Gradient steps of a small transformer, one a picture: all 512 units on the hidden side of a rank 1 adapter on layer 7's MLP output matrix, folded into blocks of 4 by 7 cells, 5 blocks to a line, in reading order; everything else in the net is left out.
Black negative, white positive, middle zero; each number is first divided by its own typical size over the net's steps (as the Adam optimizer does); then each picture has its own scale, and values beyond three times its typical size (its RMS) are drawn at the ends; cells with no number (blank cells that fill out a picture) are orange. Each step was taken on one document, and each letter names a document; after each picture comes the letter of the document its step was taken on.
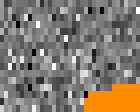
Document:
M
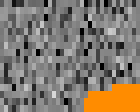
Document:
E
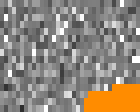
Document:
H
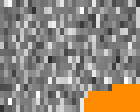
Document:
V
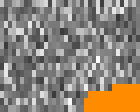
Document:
E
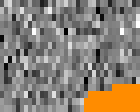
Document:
V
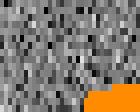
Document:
V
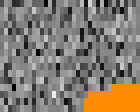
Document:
E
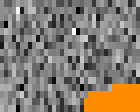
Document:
V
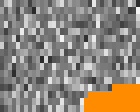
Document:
V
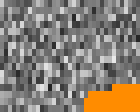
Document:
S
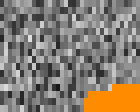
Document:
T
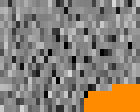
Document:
M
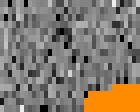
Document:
M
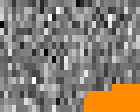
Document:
S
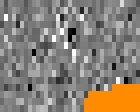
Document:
H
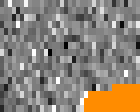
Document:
M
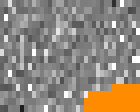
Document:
H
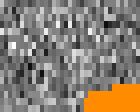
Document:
T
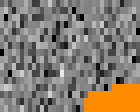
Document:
T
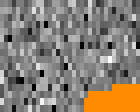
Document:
S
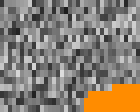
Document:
T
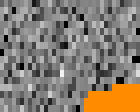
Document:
T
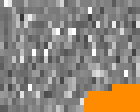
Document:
M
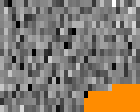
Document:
M
